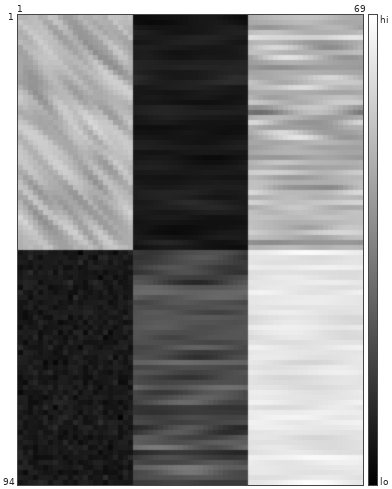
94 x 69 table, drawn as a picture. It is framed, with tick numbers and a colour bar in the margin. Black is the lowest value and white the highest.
It is made of 2 by 3 panels. Panel 1,1: high, slanting down to the right. Panel 1,2: very low, streaked across, faint in contrast. Panel 1,3: high, streaked across. Panel 2,1: very low, fine-grained, faint in contrast. Panel 2,2: low, streaked across. Panel 2,3: very high, streaked across, faint in contrast.
